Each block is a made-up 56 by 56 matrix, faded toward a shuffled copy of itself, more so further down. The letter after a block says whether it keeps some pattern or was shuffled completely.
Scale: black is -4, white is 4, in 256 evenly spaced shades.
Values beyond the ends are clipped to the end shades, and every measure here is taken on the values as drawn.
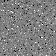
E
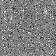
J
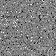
J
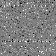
J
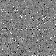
J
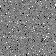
E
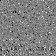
J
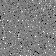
E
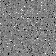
J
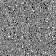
J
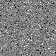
E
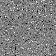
J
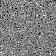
J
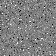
E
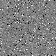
E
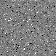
E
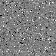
J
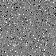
J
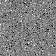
J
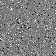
E
